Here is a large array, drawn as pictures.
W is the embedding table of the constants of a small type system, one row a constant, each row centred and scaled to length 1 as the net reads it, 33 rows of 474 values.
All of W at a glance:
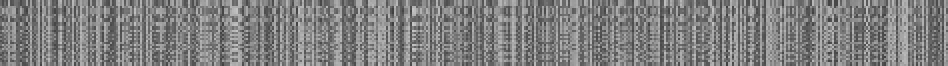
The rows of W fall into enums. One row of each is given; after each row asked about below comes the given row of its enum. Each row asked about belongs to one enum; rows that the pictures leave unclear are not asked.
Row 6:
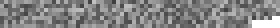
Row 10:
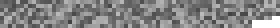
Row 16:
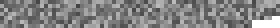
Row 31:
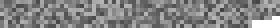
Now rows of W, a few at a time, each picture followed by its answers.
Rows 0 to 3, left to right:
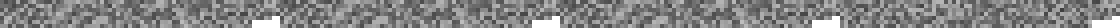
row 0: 10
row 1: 10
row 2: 10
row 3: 31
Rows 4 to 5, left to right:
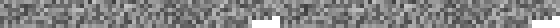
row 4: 6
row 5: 6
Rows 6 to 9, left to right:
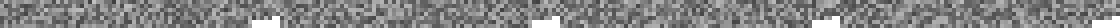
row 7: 31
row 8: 16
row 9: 10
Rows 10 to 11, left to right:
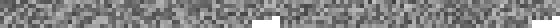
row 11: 6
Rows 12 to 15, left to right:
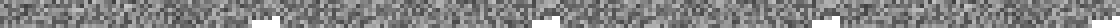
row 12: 6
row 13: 16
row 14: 16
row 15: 6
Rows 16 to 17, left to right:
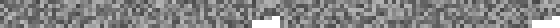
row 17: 31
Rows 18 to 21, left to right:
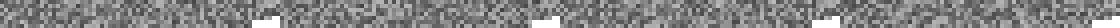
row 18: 16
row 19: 31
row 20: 16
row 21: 10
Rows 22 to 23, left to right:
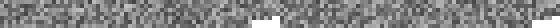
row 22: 6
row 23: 16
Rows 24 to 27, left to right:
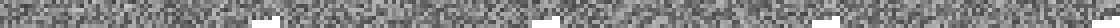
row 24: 6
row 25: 31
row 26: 10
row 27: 16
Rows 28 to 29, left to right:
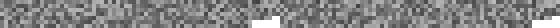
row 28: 31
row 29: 16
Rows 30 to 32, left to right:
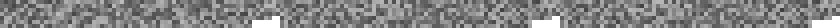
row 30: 10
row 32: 31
